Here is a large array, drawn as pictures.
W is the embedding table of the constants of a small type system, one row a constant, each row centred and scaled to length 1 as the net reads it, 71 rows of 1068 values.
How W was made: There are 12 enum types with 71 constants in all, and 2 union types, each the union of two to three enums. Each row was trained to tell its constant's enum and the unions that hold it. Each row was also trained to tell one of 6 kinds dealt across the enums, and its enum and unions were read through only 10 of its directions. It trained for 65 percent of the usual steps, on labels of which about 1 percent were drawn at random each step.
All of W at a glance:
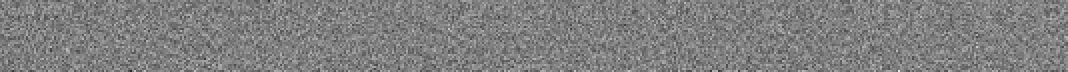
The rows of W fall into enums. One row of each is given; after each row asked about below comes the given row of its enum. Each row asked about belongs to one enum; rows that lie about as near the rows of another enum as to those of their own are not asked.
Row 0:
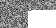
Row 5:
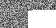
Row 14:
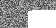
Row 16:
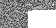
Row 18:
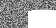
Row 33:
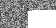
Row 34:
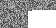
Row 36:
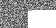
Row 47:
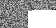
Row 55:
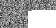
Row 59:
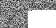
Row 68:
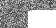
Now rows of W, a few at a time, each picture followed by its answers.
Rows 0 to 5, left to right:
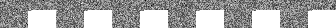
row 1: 16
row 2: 36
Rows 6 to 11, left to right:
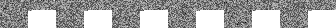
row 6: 16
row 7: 34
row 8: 68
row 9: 34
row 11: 16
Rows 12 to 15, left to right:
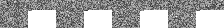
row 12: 16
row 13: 0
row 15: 0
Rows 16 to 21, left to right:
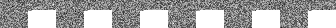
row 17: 5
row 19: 18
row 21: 0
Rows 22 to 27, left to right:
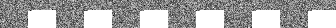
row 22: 47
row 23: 16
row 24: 14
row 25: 14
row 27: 34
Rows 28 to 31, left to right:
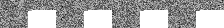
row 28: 36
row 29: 14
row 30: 0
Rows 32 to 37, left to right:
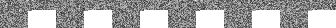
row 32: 55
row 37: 18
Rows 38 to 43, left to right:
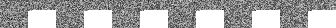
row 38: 5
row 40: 55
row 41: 68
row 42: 68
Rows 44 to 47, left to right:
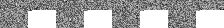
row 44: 36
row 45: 16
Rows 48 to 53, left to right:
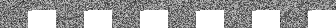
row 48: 34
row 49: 18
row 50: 47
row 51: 34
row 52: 47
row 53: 68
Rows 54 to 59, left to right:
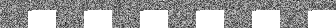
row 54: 5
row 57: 68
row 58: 47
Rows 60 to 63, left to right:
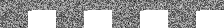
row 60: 68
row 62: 5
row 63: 34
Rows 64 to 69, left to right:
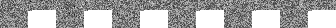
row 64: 55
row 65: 14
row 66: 0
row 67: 14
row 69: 14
